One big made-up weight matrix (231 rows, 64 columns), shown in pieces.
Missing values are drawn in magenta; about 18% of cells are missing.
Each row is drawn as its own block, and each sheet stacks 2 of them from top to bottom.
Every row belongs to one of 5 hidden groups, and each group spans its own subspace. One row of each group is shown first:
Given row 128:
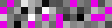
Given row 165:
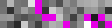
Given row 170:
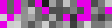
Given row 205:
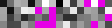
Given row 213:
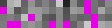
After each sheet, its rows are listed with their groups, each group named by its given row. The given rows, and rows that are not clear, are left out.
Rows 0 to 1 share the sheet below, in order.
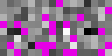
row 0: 128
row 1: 213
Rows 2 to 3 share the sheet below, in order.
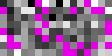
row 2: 205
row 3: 165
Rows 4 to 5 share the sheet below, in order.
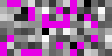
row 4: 128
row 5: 170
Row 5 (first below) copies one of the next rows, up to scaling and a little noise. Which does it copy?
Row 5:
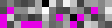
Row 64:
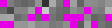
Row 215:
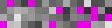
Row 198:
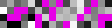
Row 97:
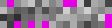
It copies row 64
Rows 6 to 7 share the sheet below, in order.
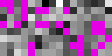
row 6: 205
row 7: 165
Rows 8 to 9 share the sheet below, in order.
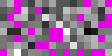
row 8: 128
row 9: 213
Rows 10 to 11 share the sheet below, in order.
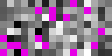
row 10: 128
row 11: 165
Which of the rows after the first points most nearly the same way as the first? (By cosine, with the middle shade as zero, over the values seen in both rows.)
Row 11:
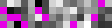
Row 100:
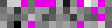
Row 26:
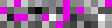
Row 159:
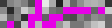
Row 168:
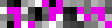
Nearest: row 100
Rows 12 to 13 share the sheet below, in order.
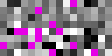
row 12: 213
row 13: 128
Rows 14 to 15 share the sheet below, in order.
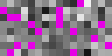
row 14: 128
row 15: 165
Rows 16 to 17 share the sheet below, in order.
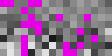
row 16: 170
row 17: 170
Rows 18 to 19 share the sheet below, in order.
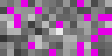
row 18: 170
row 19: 165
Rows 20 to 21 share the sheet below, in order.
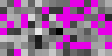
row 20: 170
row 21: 165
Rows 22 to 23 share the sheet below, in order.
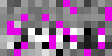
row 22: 213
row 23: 128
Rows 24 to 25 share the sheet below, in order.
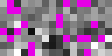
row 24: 213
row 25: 165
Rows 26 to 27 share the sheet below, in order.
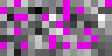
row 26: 128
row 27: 165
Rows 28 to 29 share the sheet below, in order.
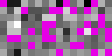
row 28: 213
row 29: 213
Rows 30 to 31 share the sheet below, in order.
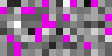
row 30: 213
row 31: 205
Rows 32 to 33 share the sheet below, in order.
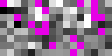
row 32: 165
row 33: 170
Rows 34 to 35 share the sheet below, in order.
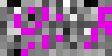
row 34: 213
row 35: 213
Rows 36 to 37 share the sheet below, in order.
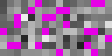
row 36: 213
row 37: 128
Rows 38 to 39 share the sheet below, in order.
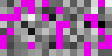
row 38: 205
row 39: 205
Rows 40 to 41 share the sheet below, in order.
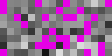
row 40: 213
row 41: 128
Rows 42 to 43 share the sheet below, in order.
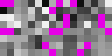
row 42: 170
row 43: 165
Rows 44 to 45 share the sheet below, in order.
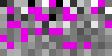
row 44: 205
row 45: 170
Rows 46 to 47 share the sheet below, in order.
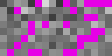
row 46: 205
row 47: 205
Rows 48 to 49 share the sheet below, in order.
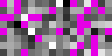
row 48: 213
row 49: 205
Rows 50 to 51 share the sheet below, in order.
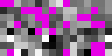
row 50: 165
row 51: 165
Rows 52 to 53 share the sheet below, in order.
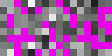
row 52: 205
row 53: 170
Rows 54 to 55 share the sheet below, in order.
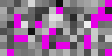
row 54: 165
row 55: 205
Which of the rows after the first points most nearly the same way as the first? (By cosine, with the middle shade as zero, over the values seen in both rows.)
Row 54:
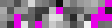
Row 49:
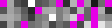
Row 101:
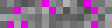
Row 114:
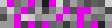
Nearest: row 49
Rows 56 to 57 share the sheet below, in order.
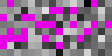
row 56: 128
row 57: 128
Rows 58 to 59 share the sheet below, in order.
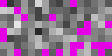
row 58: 165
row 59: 165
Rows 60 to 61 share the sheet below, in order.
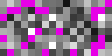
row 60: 128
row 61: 205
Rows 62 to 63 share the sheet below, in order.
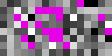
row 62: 213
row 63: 205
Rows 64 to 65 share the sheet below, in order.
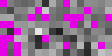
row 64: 170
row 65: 165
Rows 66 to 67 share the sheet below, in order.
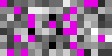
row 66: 128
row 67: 205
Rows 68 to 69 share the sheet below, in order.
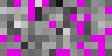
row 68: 165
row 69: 213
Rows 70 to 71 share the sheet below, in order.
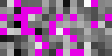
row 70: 213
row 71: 165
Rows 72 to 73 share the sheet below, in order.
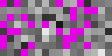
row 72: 128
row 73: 205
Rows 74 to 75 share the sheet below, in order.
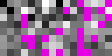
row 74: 205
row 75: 165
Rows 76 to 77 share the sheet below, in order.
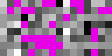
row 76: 213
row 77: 213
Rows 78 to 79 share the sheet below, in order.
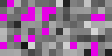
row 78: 213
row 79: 213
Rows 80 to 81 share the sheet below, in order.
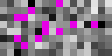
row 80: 205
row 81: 165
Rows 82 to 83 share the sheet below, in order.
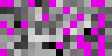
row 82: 165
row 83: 128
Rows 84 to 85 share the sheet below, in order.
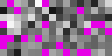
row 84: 170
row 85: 213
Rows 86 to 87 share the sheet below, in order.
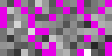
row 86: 165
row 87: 165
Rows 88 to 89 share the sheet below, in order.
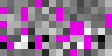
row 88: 170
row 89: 128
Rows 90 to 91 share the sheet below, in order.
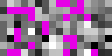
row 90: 165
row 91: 165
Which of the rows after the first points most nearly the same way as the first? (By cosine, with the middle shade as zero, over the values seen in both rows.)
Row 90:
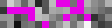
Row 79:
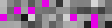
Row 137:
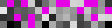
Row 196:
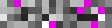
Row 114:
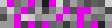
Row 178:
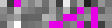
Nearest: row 114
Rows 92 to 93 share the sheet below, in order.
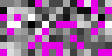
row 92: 170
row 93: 170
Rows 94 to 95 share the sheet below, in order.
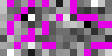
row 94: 213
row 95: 170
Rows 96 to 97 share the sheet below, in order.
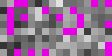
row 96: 165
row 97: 170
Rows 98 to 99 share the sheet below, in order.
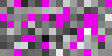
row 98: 170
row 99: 128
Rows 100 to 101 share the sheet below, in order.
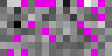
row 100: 213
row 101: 170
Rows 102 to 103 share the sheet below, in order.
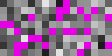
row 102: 205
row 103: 128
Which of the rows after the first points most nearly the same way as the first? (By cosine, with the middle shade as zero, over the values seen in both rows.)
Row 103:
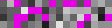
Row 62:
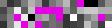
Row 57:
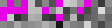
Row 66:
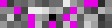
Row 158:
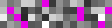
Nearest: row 62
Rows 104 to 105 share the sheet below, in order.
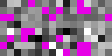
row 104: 213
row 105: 128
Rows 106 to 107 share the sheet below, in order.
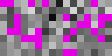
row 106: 205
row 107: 205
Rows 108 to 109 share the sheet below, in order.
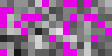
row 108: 170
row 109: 165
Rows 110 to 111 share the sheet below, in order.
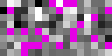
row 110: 165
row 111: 170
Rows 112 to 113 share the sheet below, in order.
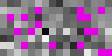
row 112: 165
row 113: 170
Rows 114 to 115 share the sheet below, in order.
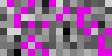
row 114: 205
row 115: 213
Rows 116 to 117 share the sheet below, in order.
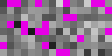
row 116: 213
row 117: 205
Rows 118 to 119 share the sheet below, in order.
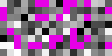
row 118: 213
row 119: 170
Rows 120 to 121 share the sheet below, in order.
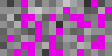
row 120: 128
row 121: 128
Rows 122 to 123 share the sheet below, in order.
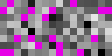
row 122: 165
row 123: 205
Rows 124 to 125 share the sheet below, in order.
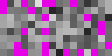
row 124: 170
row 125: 128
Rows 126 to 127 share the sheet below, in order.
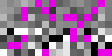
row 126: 128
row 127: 170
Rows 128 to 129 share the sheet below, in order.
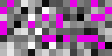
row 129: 170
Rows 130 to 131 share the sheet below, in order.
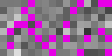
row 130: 170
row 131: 213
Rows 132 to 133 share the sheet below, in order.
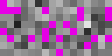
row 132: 165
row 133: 128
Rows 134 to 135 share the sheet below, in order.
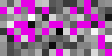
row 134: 170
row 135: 205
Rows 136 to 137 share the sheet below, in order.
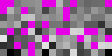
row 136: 205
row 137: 170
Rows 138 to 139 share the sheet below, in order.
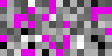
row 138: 205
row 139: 128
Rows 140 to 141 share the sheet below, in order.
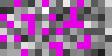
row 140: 170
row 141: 205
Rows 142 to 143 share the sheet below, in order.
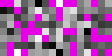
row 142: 165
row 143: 128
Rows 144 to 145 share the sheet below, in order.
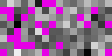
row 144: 165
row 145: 165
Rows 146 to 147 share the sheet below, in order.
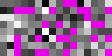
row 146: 170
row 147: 170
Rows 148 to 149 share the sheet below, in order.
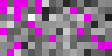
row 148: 170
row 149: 213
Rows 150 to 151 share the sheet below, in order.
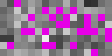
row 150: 213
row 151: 170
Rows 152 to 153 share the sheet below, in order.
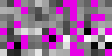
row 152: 165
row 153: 170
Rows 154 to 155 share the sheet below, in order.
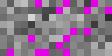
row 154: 170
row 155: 170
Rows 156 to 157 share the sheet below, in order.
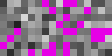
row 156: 213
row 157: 170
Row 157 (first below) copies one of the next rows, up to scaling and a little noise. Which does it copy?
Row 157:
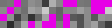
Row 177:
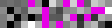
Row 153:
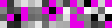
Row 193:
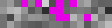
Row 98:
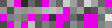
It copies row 177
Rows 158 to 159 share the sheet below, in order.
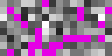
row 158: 128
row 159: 205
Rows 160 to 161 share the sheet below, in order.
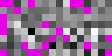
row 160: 213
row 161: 205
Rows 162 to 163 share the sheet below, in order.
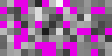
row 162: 165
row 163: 205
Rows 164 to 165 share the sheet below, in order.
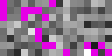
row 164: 213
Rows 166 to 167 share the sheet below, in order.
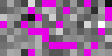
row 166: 205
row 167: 165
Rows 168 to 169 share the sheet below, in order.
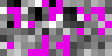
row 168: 165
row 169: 170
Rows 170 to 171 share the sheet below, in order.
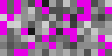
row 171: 205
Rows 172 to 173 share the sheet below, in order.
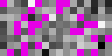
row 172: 205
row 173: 128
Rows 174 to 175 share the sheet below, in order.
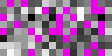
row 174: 128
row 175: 170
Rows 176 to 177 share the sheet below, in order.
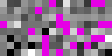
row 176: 213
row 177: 170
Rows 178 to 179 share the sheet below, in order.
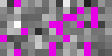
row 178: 213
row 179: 165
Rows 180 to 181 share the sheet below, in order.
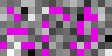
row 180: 128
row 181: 170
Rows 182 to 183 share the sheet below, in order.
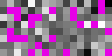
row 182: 205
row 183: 165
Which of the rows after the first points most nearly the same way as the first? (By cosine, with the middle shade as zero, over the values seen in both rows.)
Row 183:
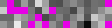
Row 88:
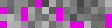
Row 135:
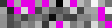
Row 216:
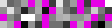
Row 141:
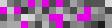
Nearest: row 135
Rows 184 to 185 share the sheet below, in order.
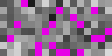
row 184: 205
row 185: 170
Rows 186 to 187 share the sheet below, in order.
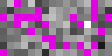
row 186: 165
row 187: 128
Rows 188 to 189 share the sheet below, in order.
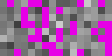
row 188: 128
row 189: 170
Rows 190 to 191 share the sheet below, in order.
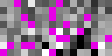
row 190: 205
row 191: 128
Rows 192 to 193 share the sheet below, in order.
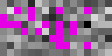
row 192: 165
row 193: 170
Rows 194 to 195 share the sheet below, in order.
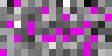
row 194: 213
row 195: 205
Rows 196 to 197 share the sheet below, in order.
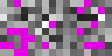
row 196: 128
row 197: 170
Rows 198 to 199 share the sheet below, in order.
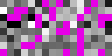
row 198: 170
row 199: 205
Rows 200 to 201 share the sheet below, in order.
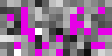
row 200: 165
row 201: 165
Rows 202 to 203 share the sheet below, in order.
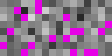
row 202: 128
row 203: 205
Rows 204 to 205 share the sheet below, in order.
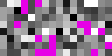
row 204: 213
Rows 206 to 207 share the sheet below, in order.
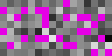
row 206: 128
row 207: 170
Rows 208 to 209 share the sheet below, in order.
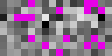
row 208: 128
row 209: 205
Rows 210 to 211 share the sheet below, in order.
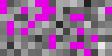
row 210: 128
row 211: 128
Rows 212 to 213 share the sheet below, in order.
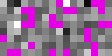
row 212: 213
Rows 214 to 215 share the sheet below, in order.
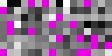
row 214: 213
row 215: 170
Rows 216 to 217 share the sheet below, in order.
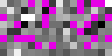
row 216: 205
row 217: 213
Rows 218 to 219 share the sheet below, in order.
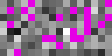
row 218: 205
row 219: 213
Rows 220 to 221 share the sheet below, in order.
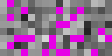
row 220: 213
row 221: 128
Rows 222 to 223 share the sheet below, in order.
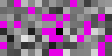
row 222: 170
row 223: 205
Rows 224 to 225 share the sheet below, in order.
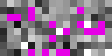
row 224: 165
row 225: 213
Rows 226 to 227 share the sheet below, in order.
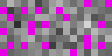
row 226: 165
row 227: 205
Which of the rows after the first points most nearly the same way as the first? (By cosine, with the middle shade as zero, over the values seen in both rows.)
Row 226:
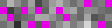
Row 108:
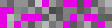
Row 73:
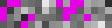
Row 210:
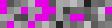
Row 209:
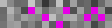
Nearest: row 73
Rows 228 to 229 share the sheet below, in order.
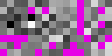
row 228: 170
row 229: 170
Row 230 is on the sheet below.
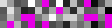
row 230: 205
